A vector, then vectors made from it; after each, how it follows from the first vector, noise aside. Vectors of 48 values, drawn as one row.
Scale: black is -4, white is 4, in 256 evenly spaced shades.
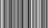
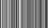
wrapped around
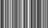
negated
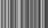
wrapped around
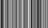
negated
